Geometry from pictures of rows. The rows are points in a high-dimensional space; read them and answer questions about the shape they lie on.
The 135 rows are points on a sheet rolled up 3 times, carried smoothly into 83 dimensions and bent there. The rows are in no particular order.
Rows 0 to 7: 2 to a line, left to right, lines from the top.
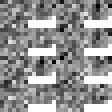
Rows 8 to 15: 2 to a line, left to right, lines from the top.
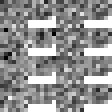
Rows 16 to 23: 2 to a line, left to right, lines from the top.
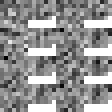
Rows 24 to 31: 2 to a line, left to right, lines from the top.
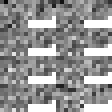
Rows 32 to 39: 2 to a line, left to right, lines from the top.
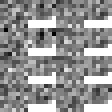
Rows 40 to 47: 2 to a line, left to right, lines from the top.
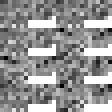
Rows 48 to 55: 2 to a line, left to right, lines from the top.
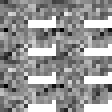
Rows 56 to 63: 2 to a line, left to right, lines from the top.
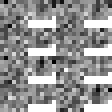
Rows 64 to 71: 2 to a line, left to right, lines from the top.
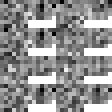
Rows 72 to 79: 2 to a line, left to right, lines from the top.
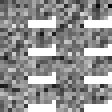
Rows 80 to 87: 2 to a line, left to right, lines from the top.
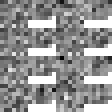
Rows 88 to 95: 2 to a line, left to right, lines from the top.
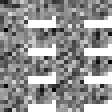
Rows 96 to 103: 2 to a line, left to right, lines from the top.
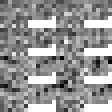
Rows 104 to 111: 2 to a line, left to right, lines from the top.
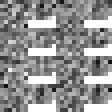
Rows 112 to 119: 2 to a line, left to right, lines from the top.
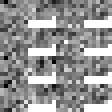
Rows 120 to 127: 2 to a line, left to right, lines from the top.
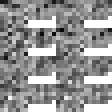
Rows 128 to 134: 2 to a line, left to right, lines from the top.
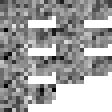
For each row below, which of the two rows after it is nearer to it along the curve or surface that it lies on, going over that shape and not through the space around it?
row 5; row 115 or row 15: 115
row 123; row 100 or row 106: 100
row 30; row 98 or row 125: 125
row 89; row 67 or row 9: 67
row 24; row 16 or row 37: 37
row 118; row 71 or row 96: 71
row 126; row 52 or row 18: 18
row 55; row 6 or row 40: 6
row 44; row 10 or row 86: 10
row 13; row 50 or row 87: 87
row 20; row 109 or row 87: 109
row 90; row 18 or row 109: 18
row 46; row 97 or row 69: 97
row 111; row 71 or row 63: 71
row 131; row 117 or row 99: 117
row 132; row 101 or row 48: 101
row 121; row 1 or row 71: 71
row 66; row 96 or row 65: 65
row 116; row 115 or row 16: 115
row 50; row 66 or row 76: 66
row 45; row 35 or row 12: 12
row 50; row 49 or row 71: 71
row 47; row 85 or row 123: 123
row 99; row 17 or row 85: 17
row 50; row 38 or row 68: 68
